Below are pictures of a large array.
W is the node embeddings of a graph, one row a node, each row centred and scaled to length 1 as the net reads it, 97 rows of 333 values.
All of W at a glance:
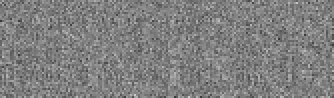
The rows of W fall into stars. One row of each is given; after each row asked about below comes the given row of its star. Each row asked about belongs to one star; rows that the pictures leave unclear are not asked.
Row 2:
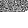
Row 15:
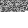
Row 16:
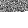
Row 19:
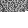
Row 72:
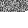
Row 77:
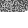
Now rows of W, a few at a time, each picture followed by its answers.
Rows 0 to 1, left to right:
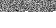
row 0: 72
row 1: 15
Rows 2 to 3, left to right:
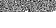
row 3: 2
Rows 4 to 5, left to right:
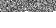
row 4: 16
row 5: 77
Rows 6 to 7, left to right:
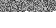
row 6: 16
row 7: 72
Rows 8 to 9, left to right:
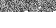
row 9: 72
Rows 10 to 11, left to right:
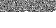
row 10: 16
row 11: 2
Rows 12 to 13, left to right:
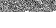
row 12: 2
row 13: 72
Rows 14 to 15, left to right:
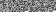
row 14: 2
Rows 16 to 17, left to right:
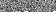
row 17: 19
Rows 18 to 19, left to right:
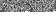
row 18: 19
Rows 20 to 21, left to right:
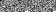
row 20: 77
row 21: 19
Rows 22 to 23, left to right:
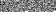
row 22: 19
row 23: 15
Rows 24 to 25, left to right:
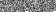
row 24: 2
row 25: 77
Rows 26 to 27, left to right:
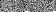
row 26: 77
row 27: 19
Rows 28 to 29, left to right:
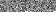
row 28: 2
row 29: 72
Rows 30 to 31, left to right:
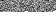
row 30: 72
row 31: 2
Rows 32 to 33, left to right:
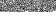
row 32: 72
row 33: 77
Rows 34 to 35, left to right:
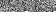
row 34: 72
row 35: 16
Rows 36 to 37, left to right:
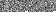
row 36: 2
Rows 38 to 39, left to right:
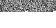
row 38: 2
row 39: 2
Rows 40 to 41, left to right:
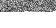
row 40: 16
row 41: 72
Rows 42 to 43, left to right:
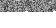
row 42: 16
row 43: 19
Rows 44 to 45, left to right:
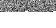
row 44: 15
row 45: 16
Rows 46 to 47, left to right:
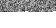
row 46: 19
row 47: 16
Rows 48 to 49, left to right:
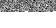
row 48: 77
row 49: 19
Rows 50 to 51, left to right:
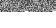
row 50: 77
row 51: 77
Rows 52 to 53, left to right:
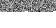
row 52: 77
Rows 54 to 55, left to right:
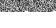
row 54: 77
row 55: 19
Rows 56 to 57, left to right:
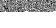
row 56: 16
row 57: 77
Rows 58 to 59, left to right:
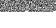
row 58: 77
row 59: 72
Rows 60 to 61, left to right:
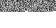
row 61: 2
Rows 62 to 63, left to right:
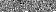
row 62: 77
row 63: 2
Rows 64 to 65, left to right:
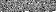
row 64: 19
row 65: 15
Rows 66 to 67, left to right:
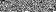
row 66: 72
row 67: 19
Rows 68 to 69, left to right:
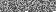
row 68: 15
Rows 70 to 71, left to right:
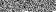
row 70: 77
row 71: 72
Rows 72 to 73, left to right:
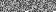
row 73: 2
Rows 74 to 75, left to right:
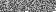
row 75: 77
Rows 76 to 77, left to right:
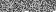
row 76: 77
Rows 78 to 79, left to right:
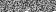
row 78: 77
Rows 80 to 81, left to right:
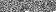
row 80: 2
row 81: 72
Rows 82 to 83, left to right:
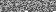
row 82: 15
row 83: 15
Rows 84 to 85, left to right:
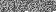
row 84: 15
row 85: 72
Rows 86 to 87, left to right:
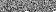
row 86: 16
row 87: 15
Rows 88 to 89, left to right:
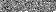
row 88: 16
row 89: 2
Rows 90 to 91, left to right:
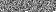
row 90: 16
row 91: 2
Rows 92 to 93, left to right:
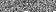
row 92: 72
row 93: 19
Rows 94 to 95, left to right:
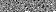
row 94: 15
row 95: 19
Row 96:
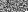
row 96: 16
